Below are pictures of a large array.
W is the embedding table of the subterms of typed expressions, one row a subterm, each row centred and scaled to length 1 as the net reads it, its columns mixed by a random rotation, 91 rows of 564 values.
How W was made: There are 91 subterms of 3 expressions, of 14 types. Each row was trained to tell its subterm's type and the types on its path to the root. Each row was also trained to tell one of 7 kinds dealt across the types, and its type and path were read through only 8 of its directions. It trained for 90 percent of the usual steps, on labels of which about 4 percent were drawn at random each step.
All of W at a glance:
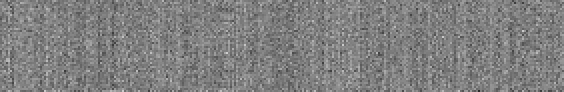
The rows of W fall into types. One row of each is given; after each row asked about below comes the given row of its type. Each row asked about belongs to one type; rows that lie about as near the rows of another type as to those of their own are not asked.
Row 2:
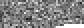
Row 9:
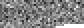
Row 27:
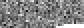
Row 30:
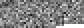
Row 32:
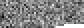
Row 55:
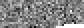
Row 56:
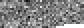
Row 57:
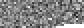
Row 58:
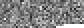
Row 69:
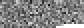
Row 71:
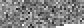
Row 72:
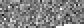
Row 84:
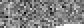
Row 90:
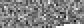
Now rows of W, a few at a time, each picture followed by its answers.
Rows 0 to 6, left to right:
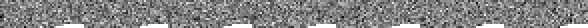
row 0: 58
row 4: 71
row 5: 27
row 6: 84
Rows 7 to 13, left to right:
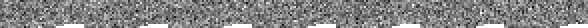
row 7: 58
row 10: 32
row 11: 69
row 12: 56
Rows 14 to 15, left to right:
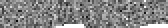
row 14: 57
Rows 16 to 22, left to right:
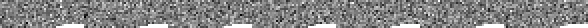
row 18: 2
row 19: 90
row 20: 32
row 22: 56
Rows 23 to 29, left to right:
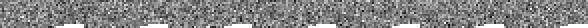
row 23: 72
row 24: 2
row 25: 90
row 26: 2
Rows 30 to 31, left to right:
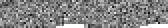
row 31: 90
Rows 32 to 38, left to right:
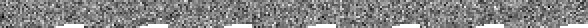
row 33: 57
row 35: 2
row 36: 30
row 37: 72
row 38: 71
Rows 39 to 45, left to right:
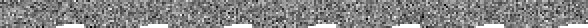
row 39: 30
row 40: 32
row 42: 71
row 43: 72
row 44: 32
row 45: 32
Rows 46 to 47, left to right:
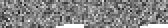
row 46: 9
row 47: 30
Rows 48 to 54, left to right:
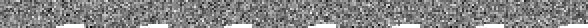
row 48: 84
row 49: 55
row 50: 30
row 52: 58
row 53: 58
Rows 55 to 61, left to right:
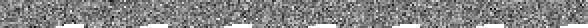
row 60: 57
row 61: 71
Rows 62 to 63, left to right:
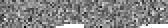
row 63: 57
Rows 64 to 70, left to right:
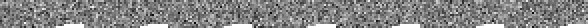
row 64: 71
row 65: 84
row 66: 58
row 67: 9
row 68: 84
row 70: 71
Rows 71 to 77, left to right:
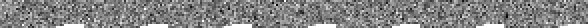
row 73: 2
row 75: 2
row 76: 69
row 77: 58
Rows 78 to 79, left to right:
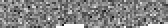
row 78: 55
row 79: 56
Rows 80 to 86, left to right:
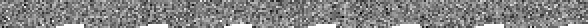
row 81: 57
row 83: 56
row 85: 55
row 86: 32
